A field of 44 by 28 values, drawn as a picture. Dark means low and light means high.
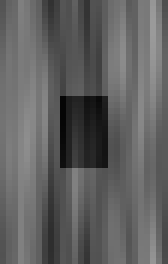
Roughest part: centre. Odd patch: lower, in the centre. Ninth with the lowest average: centre.
